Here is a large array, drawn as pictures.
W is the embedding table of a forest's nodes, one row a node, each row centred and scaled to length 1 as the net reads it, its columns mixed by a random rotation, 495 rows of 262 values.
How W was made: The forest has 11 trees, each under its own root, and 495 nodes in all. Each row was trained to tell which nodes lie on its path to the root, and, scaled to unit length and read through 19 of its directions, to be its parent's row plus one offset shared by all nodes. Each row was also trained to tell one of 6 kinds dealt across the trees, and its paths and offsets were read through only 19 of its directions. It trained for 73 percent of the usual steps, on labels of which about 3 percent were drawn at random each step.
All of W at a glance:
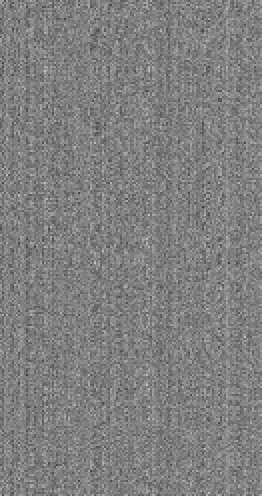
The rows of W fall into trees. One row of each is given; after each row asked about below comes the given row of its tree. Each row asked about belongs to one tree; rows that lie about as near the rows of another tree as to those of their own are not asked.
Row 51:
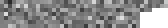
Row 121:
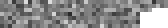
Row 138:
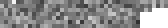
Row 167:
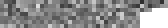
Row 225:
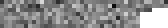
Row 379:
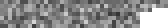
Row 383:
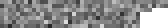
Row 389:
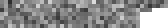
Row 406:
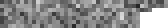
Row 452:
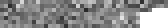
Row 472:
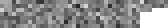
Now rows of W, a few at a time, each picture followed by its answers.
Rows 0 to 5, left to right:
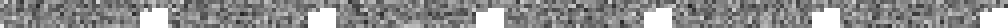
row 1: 383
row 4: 406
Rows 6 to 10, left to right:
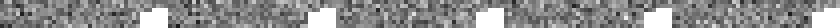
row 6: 406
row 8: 452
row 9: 406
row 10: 138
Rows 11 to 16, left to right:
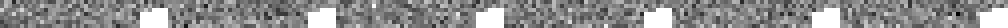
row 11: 383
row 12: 389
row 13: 121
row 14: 383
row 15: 452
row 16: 452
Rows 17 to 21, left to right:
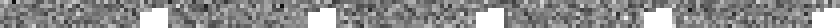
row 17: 167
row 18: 225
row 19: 389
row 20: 406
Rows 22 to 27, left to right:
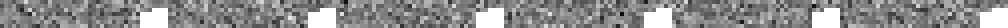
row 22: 389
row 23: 472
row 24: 51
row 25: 472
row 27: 121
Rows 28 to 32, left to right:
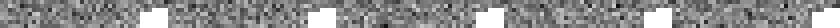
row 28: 389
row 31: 138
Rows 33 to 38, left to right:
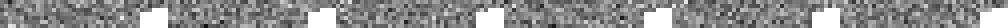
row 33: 389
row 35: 383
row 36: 383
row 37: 138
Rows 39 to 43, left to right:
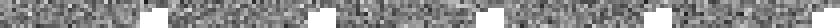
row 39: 379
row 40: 383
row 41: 389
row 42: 167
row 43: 452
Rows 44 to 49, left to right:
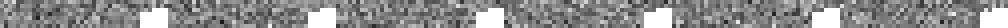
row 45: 167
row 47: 379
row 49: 138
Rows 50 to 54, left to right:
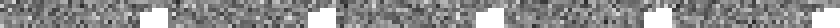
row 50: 452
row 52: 121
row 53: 138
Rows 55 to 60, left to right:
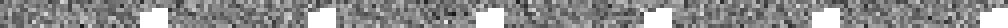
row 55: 225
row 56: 167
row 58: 389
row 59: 379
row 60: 121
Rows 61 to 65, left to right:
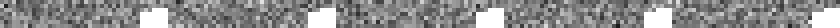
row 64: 383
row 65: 225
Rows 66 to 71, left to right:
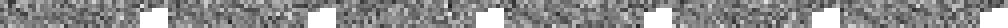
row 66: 167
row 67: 121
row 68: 472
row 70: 167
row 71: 389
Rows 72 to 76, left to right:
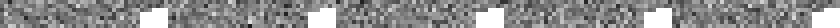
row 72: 389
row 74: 406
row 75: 406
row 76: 121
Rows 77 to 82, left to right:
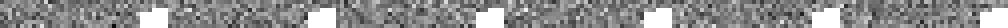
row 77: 379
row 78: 138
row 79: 225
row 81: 389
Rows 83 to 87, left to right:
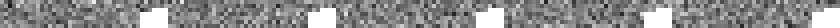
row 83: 452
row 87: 379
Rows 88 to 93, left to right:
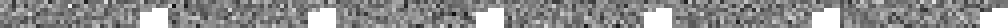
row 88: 379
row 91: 383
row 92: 51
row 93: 225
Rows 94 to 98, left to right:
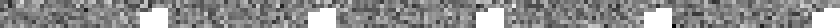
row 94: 452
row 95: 121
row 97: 389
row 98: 472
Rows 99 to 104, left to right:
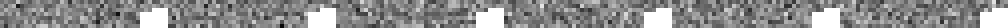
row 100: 379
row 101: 389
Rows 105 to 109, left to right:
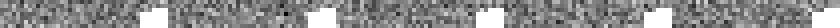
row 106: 452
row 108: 452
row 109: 51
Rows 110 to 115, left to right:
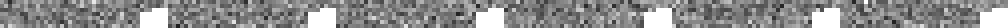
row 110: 167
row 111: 383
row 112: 472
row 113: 452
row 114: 389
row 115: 167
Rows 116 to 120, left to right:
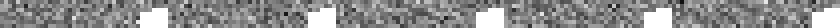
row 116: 225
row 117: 51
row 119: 167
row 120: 51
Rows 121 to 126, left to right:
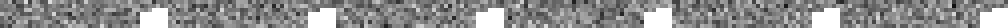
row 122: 389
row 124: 51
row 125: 452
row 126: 472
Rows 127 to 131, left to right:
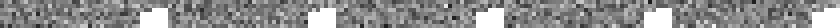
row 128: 51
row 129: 383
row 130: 121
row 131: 51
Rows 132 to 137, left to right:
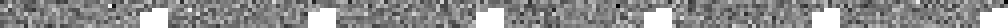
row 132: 383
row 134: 379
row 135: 452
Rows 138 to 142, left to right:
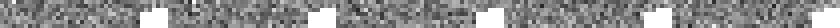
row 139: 167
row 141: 167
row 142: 121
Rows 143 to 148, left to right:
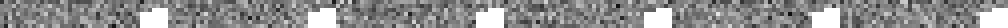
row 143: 383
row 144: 389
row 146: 225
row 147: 472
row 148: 225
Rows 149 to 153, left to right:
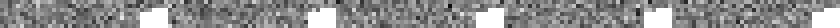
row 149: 121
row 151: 452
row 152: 121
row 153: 51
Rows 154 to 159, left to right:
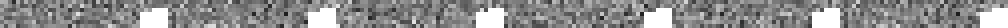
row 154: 167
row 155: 121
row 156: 389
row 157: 472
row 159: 121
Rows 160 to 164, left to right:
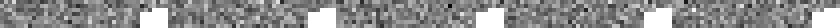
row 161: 472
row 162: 452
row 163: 51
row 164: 383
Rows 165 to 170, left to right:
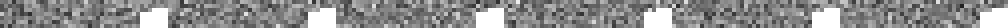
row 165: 452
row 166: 121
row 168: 383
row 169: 121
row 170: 167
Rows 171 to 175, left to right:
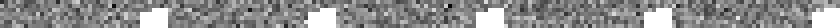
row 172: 225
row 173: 167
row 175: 121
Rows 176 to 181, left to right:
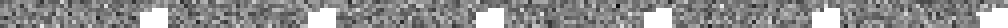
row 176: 138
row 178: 472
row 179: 452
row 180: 379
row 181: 379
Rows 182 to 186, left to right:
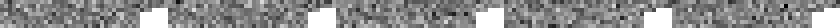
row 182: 167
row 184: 389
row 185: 383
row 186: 452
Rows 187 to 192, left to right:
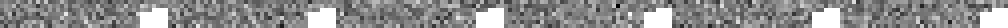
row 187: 379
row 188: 379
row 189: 389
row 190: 452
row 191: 383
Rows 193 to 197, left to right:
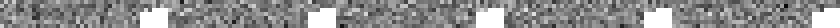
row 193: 389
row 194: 472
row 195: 121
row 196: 383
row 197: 167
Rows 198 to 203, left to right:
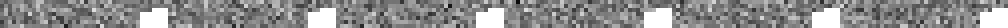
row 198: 383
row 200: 167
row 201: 167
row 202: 51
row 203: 389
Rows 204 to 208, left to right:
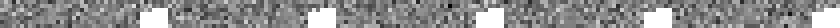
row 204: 383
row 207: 406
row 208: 452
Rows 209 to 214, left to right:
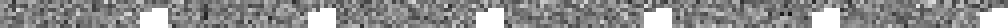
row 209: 452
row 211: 121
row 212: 379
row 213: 452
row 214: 452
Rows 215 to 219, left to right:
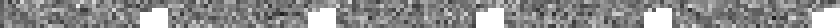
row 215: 225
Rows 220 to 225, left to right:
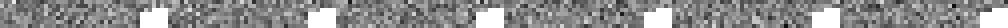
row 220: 138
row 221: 383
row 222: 121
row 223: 472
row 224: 383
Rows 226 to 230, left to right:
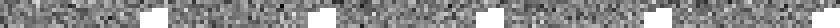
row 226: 121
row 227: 452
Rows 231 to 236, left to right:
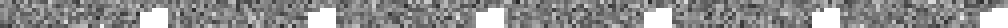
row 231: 383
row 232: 225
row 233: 121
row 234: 167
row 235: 383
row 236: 121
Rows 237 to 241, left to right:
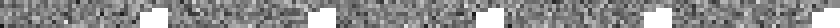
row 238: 389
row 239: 472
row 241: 452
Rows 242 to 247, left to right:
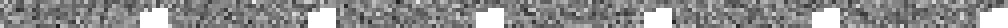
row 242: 389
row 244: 379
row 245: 389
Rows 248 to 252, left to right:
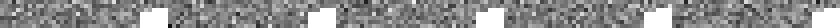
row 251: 51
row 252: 121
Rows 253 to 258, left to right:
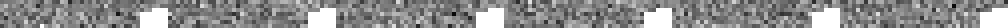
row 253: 138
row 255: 472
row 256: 167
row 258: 452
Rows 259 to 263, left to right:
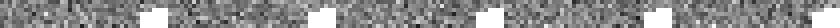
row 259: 225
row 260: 121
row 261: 472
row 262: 138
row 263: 121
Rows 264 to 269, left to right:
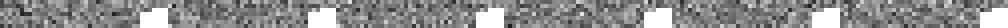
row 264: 406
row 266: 452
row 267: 121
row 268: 167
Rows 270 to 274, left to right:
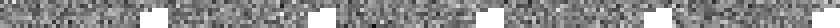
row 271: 472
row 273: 406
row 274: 121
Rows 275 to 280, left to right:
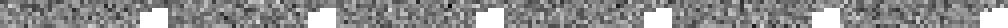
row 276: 472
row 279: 225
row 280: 389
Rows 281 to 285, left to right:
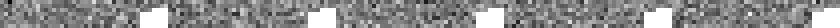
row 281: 51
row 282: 452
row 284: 383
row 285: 121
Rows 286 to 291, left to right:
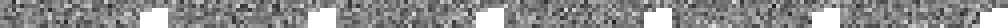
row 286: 452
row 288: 452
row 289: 138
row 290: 121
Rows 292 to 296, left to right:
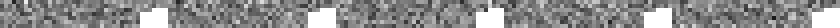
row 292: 167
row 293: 167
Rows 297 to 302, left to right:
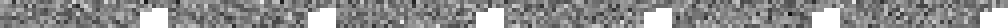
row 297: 121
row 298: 51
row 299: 383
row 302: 138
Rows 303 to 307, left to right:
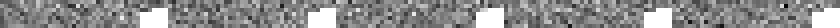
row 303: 406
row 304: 452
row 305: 121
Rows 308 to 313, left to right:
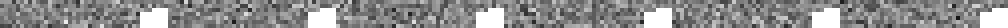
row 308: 383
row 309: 51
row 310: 389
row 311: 389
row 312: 383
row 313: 383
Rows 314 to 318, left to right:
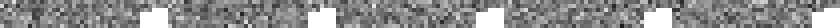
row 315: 389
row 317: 225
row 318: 452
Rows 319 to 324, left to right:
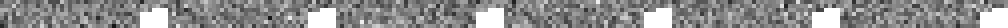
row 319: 383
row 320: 389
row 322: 51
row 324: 472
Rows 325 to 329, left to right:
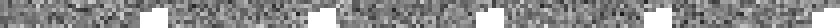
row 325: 121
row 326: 389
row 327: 389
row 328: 51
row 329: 452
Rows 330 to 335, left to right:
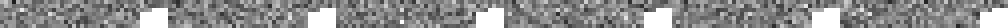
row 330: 167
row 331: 121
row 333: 225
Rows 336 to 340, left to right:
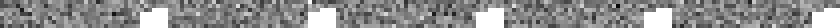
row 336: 406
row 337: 379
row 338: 452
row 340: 383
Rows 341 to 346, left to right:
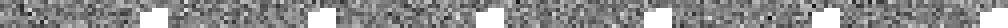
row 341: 389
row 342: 121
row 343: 121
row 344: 167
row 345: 472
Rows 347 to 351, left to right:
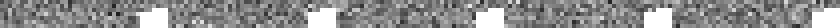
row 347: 452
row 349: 472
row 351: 121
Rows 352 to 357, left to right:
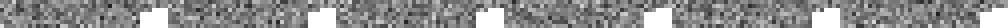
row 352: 389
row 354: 383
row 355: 167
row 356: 383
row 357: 167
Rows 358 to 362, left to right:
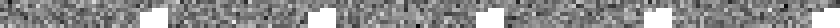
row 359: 383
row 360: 225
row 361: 121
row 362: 379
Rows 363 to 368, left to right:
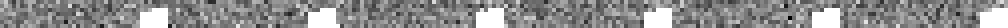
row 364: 472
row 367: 383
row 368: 121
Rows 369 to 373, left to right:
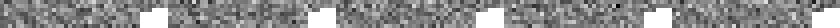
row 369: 472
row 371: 167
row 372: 167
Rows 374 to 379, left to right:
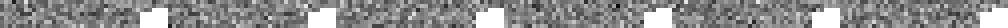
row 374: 167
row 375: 472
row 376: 225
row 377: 167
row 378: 452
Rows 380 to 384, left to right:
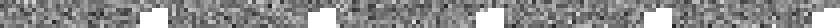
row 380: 51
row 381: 383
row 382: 389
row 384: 138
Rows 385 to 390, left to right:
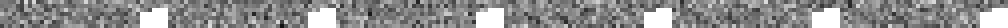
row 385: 51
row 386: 383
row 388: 472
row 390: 452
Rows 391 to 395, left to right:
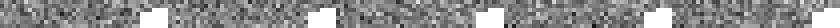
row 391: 389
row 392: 389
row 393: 379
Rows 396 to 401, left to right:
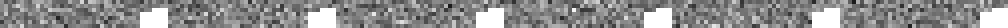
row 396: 383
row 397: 406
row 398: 167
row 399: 472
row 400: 121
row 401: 167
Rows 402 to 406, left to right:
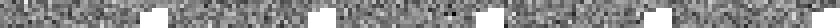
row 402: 167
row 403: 383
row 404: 452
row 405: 225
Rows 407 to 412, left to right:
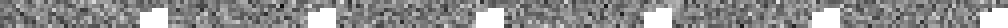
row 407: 472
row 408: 167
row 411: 379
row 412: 406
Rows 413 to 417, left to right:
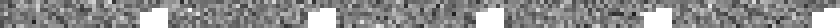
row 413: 472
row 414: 383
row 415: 121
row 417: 383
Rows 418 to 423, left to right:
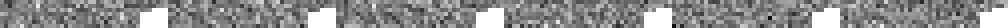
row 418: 121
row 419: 472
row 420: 121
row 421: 383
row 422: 472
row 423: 51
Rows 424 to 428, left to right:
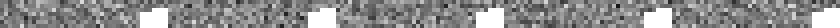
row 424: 379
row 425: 138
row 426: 389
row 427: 225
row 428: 379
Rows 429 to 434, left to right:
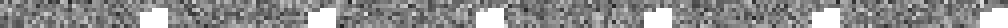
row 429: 225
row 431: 121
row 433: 389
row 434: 379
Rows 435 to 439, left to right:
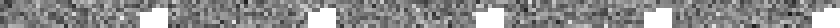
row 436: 383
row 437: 379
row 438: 167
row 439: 472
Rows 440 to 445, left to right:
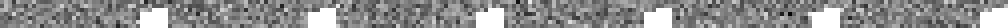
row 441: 406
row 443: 167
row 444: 452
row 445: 138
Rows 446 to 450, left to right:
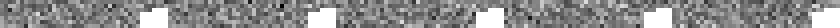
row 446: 167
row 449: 379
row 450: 167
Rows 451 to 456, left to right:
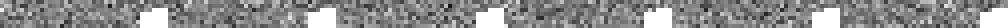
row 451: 138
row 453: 167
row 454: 389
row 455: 167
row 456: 472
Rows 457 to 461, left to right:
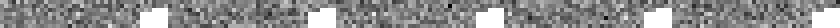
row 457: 167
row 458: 389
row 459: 452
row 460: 389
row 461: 389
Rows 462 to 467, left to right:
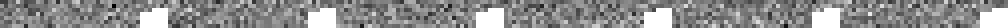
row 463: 383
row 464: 167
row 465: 389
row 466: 383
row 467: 379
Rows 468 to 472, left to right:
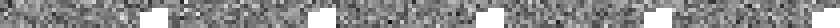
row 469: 121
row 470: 225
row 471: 51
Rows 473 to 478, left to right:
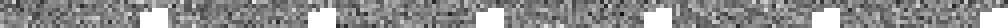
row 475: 406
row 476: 121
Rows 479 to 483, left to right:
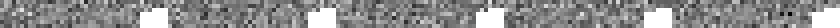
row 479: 383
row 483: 452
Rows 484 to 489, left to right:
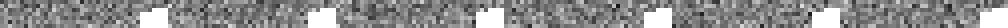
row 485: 389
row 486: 389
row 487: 167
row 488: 472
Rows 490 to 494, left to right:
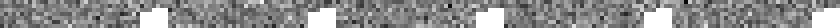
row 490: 472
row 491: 389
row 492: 379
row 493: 472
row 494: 167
